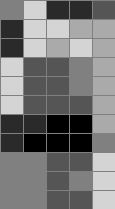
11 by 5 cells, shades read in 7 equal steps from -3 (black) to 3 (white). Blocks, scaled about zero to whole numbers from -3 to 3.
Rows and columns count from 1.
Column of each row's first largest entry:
2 2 2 1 1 1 5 5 5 5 5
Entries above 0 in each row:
1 4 4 2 2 2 1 0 1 1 1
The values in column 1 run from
-2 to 2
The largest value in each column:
2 2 2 2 2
